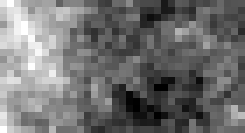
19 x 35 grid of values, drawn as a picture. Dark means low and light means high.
There are no regular stripes. The ninth with the lowest average is the bottom middle. The texture is blotchy. Values rise toward the left.
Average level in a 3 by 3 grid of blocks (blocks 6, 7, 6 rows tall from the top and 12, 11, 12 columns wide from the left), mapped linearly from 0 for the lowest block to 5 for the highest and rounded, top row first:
5 1 1 / 5 1 1 / 4 0 1
